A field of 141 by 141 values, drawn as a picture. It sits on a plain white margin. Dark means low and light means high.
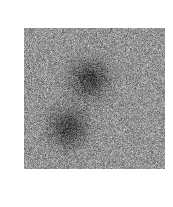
The ninth with the lowest average is the centre. There is no overall slope. There are two dips. No single row or column stands out from its neighbours.
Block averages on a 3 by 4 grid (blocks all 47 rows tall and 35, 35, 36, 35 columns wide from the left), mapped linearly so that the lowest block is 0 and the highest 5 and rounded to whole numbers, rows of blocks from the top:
5345 | 4035 | 4155
